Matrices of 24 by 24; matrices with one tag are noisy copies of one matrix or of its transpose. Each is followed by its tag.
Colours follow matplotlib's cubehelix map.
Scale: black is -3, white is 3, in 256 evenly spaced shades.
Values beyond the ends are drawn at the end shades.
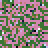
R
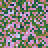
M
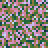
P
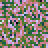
R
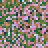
M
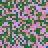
M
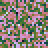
R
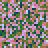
P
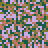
R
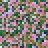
P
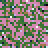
R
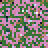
R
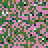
M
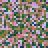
P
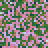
M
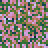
R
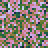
P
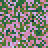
M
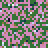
P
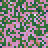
M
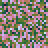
R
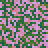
R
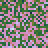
M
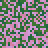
M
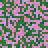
R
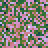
M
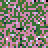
M
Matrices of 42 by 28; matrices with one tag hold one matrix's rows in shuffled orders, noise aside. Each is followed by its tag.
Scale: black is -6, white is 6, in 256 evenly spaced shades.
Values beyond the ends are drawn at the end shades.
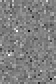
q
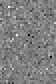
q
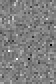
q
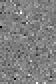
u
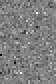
u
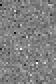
u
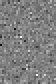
u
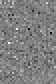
q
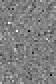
q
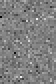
u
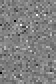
u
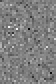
q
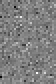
u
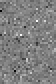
u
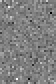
q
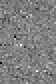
u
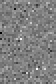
u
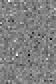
q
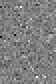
u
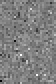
u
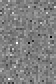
q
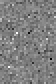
q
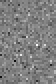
u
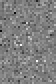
u
